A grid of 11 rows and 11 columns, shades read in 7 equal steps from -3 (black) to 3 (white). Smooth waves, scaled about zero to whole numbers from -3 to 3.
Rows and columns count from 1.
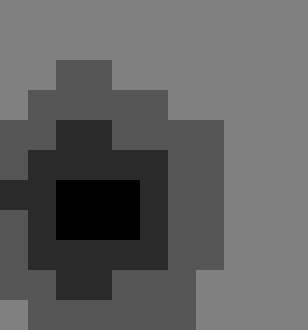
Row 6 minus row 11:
-1 -1 -1 -1 -1 -1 0 -1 0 0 0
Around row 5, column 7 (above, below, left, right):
0 -1 -1 -1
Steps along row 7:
same down same same up up same up same same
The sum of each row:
0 0 -2 -5 -10 -13 -17 -16 -13 -9 -6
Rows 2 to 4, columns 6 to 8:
0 0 0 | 0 0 0 | -1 0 0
